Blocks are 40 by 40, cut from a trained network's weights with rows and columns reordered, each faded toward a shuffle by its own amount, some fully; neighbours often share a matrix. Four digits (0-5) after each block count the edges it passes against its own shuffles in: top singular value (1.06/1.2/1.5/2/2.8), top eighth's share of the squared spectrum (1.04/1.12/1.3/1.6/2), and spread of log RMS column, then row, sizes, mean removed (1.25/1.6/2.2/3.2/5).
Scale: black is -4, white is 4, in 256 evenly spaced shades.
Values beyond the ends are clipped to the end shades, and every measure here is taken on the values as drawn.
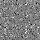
2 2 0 1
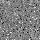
0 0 0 0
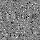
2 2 0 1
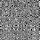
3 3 1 2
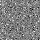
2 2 0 0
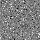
0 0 0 0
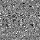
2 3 0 1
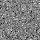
1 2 0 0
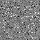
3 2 0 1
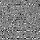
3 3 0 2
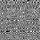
3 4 1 2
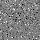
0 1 0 0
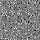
3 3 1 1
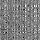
4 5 2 2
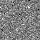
0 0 0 0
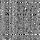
3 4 0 2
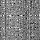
3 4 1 2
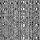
3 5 2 2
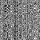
3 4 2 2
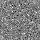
0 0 0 0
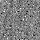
1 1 0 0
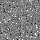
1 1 0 0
